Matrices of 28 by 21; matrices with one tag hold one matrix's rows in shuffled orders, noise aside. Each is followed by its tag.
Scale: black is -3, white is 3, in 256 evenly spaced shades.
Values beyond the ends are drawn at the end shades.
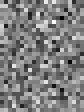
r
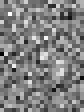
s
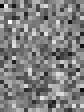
s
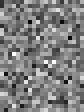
r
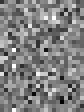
r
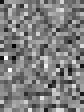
s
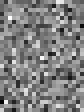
s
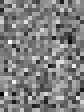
s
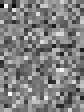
s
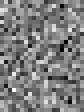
r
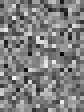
r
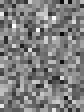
r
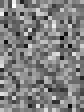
r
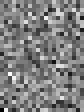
s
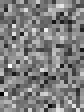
s
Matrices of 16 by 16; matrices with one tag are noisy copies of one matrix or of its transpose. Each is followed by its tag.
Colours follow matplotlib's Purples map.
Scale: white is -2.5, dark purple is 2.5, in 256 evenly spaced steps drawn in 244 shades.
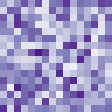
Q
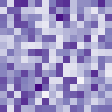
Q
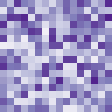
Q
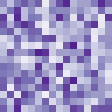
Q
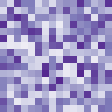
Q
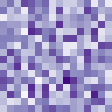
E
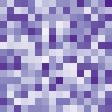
Q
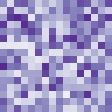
Q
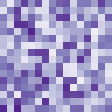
Q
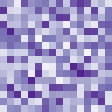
E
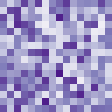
Q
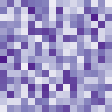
E
